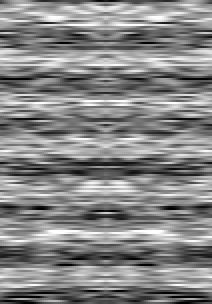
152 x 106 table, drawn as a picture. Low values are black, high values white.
The values follow a bell shape. The grain runs across in streaks. Stripes running across repeat 7 times from top to bottom. There is no overall slope. The left and right halves mirror each other.
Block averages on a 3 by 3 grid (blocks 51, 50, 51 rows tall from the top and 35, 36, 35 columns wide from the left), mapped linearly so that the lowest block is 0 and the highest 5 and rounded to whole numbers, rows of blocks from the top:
4 5 4
4 4 4
1 0 1
